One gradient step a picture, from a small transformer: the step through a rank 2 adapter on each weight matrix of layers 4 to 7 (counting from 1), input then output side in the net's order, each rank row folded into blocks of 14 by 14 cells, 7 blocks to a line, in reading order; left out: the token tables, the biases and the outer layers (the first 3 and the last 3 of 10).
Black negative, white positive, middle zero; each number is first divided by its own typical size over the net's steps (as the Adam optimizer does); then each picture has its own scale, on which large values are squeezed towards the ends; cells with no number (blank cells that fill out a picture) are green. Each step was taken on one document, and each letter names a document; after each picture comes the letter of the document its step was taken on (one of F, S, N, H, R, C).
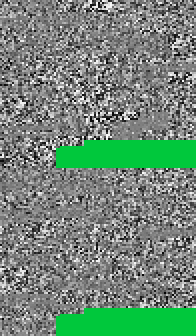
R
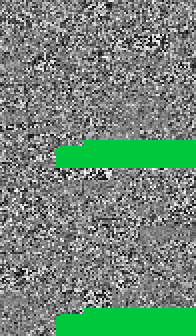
R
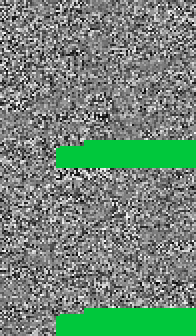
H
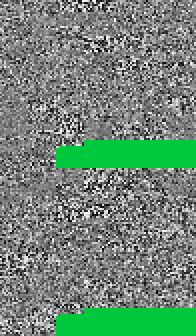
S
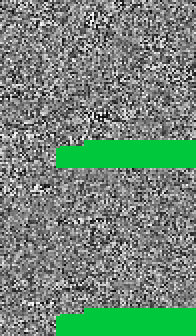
H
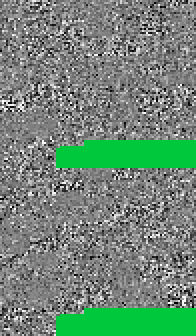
S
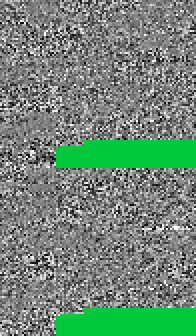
S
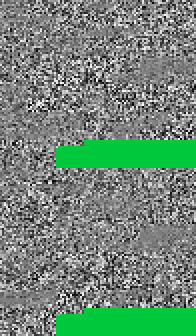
R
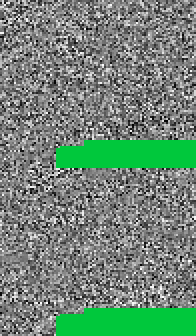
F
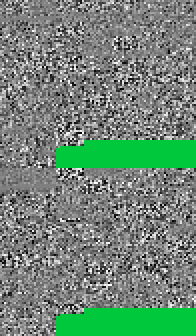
S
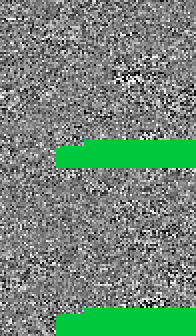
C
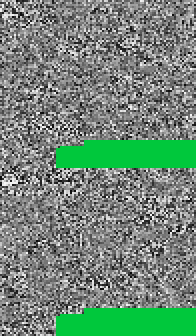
H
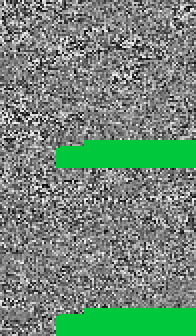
H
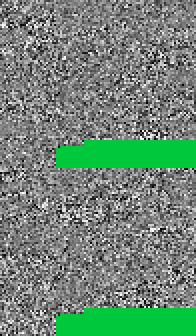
C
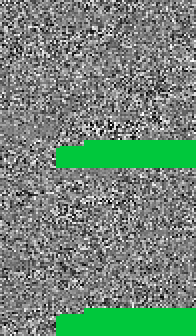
F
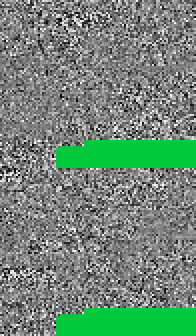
F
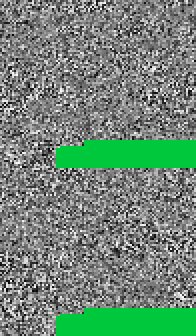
S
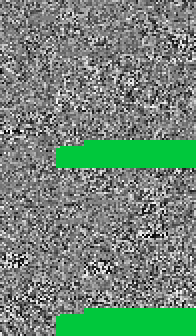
S
